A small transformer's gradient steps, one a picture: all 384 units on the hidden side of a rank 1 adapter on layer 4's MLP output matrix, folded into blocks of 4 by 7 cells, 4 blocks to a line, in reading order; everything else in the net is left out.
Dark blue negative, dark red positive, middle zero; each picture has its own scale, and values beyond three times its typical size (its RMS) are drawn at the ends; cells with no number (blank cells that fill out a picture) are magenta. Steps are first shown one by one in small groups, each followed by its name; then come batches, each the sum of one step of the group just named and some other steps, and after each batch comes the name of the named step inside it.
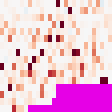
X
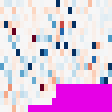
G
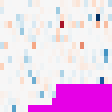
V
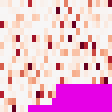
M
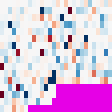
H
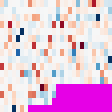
V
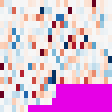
H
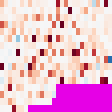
X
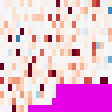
X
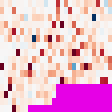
X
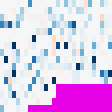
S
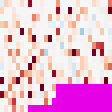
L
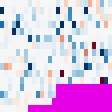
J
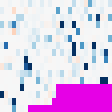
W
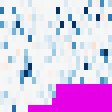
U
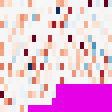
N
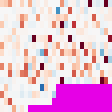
N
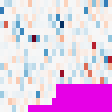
J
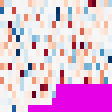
J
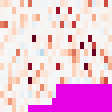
N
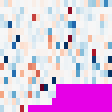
S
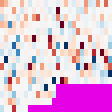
S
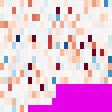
S
